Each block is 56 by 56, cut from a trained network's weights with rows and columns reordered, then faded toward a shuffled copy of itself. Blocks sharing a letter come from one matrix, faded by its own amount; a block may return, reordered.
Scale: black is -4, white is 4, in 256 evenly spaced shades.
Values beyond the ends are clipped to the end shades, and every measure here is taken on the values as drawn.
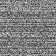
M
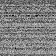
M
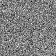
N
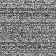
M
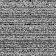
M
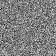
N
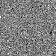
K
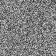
N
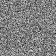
N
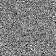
K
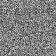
K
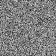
N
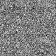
K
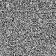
N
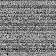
M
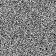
N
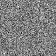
K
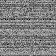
M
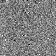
K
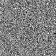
K
